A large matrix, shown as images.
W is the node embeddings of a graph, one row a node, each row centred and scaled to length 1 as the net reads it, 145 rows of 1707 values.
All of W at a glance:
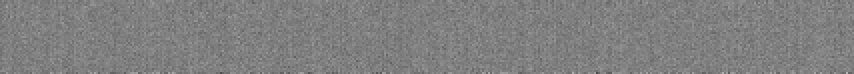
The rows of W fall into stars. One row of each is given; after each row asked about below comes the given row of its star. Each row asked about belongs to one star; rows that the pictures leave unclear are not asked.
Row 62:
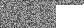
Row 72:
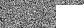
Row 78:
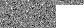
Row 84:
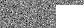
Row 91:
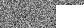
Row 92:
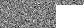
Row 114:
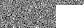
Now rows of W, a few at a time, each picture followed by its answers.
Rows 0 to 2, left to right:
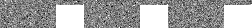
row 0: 84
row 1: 62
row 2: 72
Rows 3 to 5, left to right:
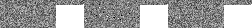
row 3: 72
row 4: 72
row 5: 72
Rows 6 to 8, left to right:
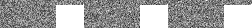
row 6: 78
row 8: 72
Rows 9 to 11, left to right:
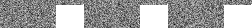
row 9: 72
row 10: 78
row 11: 92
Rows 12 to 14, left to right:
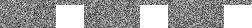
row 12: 92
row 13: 62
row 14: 92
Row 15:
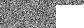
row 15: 72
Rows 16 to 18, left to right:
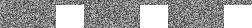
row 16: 72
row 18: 114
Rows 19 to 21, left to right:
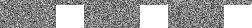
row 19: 91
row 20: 91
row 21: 92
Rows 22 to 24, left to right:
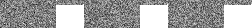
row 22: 84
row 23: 78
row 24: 78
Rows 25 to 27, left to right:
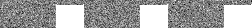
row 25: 92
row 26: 62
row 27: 91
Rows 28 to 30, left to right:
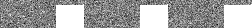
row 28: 114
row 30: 84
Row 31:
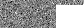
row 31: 84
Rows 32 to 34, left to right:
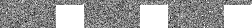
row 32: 92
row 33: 84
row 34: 114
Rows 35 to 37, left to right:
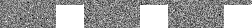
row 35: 92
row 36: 72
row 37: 92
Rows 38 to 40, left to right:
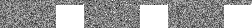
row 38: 62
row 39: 78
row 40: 84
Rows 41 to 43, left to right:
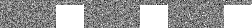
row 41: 62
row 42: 91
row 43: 114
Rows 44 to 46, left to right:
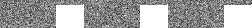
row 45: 92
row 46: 62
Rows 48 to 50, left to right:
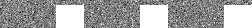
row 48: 92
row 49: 91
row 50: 91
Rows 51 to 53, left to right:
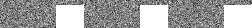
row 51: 72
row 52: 91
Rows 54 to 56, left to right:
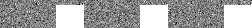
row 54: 78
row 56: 84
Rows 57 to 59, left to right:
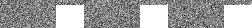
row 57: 91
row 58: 92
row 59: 114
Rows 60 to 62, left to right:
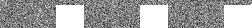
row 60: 91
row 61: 114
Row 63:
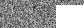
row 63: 78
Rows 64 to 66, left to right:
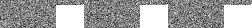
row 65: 72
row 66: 92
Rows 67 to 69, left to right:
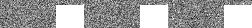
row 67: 72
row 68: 92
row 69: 84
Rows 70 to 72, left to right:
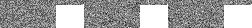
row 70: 72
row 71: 92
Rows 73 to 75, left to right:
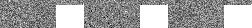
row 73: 78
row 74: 114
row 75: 91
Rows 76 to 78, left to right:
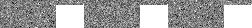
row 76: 62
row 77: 91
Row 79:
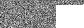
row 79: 72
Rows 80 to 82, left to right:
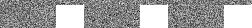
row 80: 91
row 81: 92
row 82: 114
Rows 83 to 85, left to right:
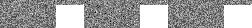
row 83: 92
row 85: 114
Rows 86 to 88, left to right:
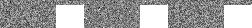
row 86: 84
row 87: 72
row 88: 62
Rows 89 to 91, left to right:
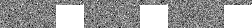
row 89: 78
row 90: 62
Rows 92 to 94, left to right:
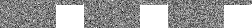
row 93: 78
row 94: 72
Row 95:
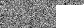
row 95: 72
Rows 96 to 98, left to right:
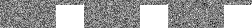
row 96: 78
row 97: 62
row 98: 78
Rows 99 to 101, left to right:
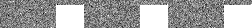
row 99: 72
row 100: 78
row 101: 92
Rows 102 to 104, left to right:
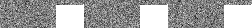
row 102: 72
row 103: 114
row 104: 84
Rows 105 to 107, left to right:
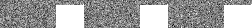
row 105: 78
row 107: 114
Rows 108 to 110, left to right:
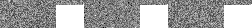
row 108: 84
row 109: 72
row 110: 72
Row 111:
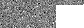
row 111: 62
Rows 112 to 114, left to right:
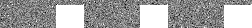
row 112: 72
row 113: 91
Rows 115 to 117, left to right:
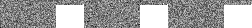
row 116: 91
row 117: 84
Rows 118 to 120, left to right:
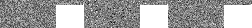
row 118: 78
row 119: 84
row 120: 72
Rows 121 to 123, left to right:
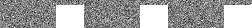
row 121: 84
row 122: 62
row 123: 92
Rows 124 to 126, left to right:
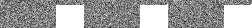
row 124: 91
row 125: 92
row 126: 92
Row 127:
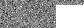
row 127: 78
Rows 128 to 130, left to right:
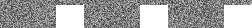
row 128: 91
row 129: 84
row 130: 84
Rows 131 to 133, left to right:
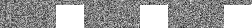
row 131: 62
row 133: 92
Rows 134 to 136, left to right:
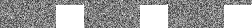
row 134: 114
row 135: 72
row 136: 84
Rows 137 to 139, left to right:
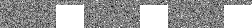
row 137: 84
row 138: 62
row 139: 114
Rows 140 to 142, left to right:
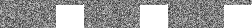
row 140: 114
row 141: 72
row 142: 78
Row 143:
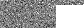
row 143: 91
